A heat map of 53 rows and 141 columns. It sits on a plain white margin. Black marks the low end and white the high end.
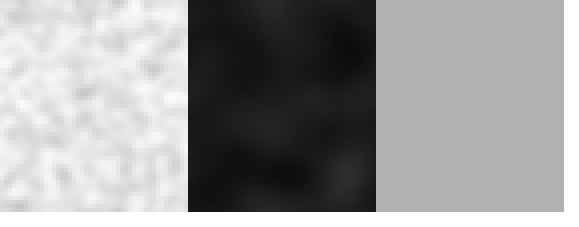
The table splits into one row of 3 panels. Panel 1,1: very high, blotchy, faint in contrast. Panel 1,2: very low, smooth, faint in contrast. Panel 1,3: high, flat.
